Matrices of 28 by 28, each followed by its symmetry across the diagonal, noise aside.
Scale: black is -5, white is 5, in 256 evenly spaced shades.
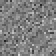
symmetric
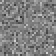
symmetric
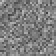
symmetric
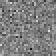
antisymmetric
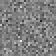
antisymmetric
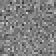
antisymmetric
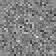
symmetric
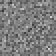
symmetric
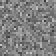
antisymmetric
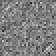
symmetric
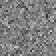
antisymmetric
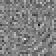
antisymmetric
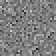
symmetric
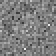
symmetric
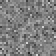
symmetric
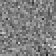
antisymmetric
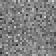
antisymmetric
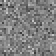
antisymmetric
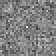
symmetric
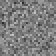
symmetric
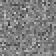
antisymmetric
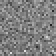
antisymmetric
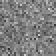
antisymmetric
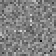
symmetric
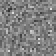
symmetric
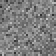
symmetric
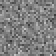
antisymmetric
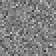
antisymmetric
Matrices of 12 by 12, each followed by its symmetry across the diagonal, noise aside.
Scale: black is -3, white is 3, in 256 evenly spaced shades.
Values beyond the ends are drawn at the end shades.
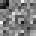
symmetric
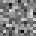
neither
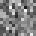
neither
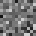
symmetric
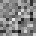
symmetric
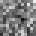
neither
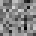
neither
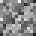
symmetric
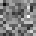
neither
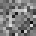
symmetric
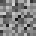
symmetric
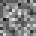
symmetric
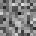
neither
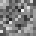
symmetric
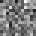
neither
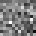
neither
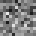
neither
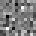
neither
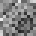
symmetric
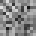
symmetric
